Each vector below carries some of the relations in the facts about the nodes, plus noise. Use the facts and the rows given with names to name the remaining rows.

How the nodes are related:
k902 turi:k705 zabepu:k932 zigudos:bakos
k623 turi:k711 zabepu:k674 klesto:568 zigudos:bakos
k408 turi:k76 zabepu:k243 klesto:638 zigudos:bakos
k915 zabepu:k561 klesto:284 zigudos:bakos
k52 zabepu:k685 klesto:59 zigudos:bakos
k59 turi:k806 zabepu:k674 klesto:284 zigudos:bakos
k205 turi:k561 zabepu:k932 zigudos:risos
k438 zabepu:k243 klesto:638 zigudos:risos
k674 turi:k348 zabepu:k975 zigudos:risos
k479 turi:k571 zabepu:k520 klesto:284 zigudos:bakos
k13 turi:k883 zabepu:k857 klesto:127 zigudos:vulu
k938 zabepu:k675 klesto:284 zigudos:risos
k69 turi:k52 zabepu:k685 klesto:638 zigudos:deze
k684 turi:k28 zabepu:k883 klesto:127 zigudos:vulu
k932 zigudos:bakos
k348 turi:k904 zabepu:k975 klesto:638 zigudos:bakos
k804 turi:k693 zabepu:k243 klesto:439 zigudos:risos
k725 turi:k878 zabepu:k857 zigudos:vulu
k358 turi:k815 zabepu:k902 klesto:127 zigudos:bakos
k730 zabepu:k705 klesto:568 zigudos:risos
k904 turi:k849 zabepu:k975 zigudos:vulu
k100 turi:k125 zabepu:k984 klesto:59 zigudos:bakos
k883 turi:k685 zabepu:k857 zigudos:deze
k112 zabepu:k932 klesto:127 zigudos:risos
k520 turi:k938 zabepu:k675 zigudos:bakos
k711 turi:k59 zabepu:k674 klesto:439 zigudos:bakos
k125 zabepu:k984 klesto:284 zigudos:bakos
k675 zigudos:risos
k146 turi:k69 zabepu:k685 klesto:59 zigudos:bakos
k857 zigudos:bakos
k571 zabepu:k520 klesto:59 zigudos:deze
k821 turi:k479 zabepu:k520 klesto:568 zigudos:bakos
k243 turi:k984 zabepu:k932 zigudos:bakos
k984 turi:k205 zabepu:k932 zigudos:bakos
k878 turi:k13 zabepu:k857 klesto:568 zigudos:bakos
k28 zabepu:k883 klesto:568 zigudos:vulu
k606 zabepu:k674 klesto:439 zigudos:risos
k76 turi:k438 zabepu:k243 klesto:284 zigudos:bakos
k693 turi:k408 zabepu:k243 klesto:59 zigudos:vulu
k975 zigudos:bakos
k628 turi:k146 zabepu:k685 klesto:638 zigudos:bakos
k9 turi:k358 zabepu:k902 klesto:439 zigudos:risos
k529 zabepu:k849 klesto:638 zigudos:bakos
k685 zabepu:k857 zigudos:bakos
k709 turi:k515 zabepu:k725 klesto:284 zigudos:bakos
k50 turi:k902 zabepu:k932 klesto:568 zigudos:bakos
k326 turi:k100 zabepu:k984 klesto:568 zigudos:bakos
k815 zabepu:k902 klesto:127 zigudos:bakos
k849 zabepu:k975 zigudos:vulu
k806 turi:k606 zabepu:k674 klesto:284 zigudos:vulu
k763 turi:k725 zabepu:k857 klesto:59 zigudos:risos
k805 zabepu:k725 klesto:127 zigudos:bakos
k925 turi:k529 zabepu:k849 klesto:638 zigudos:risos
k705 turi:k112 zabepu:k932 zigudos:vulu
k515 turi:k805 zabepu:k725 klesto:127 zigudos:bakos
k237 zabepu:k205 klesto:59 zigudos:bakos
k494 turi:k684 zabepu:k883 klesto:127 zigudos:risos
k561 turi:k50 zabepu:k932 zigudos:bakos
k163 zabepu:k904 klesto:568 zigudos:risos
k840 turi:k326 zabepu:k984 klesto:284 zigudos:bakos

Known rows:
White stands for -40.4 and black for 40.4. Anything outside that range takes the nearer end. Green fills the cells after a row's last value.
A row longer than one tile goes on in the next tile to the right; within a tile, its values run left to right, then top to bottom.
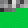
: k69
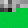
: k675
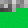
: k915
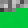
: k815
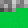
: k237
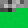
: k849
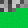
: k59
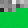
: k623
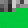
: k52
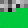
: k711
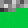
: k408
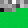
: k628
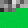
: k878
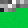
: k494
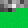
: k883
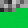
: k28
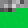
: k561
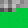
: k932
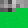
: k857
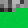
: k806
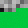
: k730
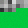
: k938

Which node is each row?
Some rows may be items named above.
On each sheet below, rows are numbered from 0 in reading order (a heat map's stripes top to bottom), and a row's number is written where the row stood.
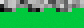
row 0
k112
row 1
k705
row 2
k693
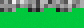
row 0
k709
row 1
k806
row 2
k163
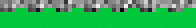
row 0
k561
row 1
k883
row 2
k684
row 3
k883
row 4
k606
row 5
k675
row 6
k408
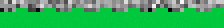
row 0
k763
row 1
k685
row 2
k479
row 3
k984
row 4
k840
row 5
k606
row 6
k925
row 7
k243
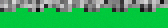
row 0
k358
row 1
k711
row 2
k326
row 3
k50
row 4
k13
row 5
k438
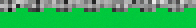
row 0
k711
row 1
k904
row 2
k725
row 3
k725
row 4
k125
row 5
k709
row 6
k479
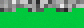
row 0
k840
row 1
k59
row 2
k205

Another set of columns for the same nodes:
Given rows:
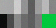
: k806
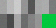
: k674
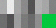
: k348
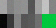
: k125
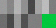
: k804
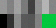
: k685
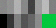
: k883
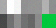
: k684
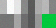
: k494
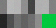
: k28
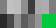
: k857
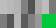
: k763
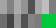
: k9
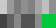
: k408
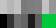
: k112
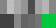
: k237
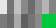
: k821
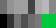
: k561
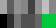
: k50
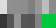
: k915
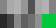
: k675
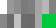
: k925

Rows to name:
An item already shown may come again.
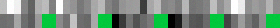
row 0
k494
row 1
k925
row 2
k561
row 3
k705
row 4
k684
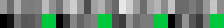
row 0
k705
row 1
k849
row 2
k693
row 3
k438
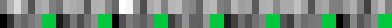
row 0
k849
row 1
k205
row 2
k13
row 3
k69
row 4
k205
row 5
k711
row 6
k883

